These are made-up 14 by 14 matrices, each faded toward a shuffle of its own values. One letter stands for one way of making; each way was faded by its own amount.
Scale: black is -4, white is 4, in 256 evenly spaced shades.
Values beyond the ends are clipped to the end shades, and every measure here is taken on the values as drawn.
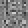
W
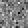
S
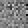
W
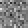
W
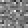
W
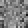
W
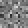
W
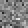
S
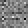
W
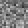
W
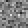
S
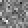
S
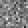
S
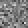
S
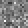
S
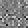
W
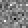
S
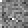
S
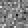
S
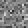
S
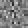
W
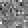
S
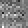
W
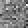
W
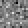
S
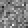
S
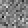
S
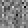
W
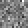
S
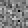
S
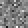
S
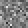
S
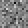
S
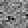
S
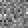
W
